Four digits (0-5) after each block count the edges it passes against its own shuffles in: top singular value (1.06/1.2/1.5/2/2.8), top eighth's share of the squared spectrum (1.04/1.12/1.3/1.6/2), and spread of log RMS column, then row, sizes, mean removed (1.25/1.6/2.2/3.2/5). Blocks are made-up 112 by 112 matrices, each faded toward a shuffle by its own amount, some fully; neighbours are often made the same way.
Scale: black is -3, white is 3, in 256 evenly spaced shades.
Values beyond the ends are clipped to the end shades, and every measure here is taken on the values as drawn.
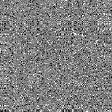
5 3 2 2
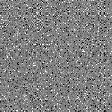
4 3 2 1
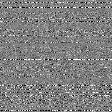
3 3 0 4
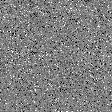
1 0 0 0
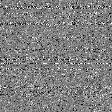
2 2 0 3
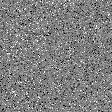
1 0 0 0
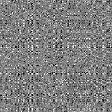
5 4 3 3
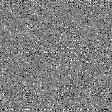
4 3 1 2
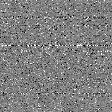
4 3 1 2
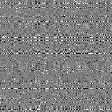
5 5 2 4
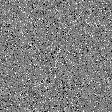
1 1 0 0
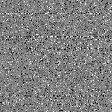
3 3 0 2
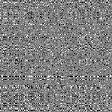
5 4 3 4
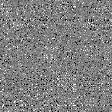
3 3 1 2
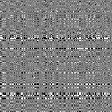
5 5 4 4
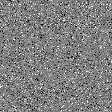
3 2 0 1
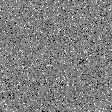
1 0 0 0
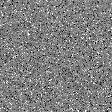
2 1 0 0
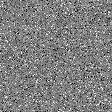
2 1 0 0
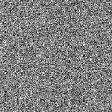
4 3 2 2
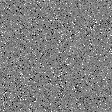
2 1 0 0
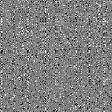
4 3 3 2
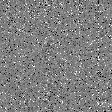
3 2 1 0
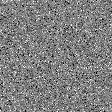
0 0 0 0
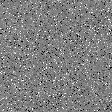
2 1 0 0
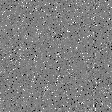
2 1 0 0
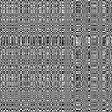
5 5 5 5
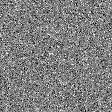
0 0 0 0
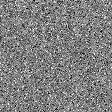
0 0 0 0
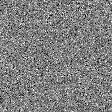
0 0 0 0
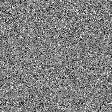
0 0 0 2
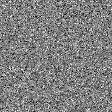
0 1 0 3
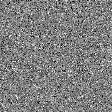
0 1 0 2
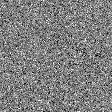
0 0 0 1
